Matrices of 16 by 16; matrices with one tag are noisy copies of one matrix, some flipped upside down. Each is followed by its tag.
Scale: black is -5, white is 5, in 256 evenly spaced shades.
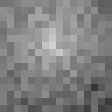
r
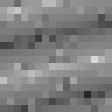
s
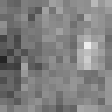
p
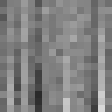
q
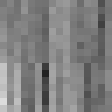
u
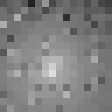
r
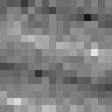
s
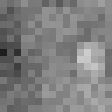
p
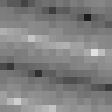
s
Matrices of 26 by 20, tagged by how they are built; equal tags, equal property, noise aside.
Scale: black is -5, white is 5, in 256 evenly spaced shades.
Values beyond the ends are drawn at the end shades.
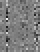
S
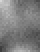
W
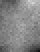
W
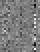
S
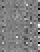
S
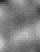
W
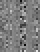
S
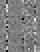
S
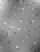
W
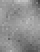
W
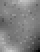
W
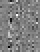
S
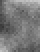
W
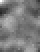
W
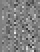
S
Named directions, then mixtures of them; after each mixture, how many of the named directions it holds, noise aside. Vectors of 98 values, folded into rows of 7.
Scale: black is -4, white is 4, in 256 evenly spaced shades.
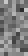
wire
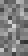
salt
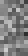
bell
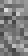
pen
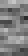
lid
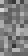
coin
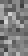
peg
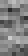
one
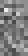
one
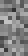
two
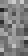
three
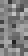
three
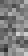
two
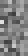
three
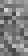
one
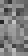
one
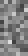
two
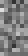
one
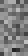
three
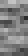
one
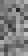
one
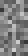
one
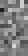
three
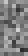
three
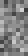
one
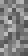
two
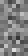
three
